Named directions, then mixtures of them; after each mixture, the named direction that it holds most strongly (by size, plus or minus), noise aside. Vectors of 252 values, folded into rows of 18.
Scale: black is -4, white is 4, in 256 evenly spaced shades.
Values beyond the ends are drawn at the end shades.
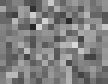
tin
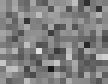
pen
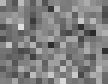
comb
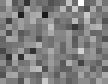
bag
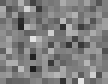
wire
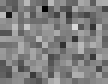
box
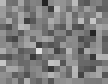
pen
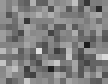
pen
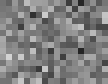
bag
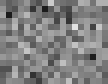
box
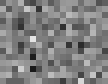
wire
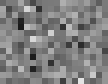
wire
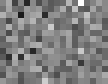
bag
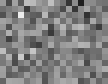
bag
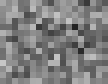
tin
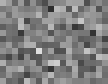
pen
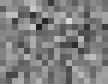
tin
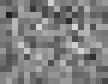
tin
